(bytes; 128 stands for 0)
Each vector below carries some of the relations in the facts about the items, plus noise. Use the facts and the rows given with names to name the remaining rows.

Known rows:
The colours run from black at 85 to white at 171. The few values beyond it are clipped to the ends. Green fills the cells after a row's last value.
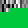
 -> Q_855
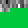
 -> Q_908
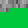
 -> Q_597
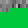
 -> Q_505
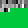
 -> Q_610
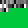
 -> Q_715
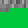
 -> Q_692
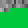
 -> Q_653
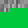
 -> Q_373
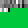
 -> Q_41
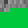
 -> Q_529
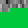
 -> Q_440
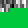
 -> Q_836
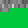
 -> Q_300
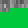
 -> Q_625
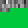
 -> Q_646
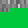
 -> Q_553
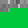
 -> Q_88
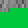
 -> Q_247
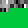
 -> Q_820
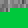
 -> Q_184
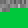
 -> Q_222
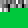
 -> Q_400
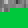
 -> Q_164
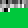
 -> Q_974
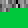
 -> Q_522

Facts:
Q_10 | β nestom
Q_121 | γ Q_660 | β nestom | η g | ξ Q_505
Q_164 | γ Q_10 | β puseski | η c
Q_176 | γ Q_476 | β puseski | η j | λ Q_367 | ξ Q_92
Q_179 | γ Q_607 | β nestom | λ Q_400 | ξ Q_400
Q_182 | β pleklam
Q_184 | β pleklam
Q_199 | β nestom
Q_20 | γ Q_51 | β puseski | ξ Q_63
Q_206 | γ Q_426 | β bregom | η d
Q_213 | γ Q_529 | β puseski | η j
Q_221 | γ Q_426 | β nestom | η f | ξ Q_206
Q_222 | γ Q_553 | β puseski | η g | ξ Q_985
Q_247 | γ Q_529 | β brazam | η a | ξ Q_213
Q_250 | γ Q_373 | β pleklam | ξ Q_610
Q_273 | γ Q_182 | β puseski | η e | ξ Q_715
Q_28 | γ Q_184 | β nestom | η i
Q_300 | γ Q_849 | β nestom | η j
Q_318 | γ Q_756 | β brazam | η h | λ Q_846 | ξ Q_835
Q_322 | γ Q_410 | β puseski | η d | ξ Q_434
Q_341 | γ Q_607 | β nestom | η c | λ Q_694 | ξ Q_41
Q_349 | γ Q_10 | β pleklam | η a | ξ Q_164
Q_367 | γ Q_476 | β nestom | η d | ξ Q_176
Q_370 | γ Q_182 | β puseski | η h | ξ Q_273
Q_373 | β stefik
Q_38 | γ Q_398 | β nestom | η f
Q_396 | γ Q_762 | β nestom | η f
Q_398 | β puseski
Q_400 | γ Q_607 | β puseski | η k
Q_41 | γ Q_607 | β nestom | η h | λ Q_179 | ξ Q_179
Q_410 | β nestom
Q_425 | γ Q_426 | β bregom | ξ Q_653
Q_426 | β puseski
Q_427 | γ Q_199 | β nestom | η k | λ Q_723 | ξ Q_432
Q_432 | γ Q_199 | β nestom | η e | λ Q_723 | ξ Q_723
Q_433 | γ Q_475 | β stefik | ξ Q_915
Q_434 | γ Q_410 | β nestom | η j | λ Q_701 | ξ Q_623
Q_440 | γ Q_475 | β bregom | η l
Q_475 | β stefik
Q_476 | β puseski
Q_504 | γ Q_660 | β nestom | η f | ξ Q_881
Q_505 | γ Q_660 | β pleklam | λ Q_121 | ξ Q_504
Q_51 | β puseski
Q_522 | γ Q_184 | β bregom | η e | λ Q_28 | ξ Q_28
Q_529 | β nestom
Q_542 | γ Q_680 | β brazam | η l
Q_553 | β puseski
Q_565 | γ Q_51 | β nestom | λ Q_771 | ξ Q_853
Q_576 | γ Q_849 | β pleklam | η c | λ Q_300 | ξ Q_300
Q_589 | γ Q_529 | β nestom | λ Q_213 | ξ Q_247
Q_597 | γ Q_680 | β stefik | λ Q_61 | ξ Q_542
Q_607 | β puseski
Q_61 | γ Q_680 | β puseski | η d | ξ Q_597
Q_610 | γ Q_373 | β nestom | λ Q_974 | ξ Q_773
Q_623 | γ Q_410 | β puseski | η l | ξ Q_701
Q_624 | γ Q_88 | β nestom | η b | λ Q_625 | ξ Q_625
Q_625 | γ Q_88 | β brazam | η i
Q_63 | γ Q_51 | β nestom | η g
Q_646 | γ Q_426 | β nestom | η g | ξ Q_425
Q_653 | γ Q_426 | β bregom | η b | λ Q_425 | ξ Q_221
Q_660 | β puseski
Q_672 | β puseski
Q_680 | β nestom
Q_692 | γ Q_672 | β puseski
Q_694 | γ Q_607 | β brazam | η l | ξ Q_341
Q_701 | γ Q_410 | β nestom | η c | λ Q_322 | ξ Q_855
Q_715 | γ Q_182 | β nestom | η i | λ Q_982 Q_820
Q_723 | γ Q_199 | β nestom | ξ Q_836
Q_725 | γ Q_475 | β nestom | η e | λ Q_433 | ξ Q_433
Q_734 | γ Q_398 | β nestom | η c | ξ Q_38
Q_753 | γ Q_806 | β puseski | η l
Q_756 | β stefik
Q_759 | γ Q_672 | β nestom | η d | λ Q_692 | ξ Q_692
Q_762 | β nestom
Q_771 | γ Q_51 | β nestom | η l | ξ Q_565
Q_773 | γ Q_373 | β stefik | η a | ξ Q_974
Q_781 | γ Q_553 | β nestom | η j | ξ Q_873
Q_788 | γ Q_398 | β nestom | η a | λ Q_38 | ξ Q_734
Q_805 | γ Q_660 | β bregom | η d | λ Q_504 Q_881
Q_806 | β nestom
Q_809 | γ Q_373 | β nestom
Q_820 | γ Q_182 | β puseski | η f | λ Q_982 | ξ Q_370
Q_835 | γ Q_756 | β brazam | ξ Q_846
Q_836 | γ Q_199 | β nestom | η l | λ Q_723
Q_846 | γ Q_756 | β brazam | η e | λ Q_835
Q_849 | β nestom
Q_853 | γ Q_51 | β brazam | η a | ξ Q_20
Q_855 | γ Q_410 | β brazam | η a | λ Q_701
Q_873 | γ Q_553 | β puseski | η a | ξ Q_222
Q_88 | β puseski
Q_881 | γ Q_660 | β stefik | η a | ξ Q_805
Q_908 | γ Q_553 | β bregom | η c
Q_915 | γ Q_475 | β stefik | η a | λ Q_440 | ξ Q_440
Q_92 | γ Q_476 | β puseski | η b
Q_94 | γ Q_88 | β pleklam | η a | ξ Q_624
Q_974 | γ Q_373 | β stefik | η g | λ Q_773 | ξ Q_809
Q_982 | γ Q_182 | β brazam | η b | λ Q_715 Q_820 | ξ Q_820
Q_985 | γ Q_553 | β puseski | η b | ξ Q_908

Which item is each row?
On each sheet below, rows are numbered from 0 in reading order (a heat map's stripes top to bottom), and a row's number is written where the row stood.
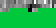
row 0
Q_915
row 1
Q_322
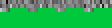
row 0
Q_846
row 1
Q_28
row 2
Q_734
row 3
Q_318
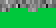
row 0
Q_576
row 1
Q_565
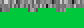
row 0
Q_61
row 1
Q_781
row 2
Q_51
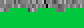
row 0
Q_92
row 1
Q_771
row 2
Q_753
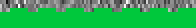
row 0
Q_805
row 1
Q_607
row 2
Q_38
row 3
Q_835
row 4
Q_504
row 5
Q_121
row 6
Q_273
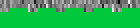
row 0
Q_853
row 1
Q_206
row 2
Q_433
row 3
Q_694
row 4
Q_809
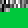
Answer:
Q_701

